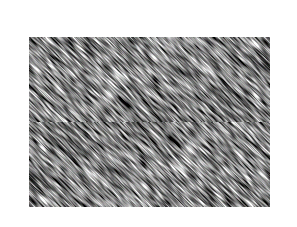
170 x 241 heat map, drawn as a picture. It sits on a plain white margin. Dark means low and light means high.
Grain: diagonal, down to the right. Slope: none. Histogram: bell-shaped. Symmetry: a half turn.
